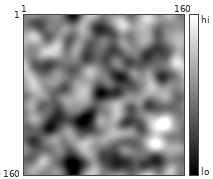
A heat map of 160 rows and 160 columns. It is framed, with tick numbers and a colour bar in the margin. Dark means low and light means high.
No single row or column stands out from its neighbours. The halves do not mirror each other. The field is smooth, with broad soft blobs. No lone cell stands out from its neighbours.
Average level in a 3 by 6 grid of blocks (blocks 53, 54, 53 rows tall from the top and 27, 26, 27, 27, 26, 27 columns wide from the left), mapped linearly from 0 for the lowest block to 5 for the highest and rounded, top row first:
3 3 1 2 3 4 | 4 1 2 1 3 3 | 1 0 2 1 2 5
